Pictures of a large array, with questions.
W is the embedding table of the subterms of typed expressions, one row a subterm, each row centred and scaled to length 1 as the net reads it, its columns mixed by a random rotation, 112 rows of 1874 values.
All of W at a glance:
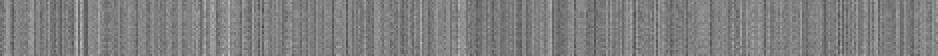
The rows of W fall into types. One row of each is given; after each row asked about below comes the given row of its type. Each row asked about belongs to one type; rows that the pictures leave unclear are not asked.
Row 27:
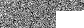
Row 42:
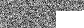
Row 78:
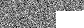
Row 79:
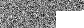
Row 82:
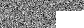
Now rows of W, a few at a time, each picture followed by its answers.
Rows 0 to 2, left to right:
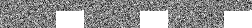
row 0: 42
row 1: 78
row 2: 79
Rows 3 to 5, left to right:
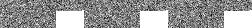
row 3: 42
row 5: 79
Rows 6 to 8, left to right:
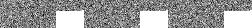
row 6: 79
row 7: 82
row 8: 42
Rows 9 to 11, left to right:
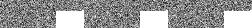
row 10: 79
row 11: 78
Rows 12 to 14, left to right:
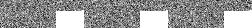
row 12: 78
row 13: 42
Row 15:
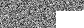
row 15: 78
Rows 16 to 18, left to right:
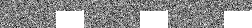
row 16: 78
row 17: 42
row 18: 82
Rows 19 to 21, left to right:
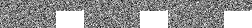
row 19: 78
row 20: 78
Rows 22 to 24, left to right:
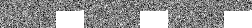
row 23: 82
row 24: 79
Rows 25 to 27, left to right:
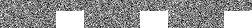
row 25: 27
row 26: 78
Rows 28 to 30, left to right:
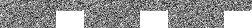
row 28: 27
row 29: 27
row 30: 78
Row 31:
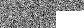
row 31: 79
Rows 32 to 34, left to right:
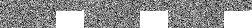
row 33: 27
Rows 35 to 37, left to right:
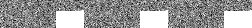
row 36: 78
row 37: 79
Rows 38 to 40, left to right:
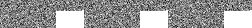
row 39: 42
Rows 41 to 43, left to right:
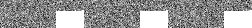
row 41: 78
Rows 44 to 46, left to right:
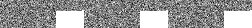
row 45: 27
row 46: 42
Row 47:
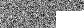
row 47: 79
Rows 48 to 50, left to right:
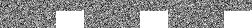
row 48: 82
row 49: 78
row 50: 42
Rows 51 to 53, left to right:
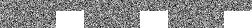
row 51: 82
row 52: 78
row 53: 82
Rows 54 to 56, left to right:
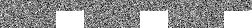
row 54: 27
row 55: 78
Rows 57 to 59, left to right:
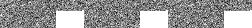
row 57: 27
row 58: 82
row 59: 42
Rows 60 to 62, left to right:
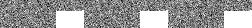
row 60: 78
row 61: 78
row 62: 79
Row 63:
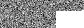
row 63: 82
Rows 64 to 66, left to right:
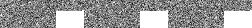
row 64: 27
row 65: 27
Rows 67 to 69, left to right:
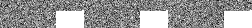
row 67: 82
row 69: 79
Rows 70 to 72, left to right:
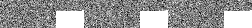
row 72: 27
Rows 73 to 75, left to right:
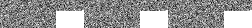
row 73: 78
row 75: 42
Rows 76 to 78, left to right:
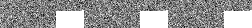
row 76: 79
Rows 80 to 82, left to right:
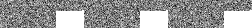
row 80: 42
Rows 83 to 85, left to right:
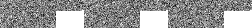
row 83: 79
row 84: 27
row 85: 82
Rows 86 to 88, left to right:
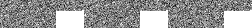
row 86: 78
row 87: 27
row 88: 82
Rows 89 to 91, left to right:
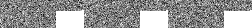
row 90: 27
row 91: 42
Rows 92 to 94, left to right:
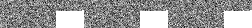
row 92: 42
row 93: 42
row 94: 78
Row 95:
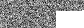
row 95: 42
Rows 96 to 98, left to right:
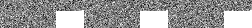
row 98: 78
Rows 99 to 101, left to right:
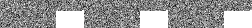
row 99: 27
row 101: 82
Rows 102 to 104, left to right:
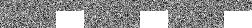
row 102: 78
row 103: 79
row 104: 79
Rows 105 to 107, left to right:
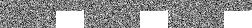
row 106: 42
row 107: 27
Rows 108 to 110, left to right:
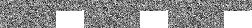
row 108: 42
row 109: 42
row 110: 42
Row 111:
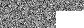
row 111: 82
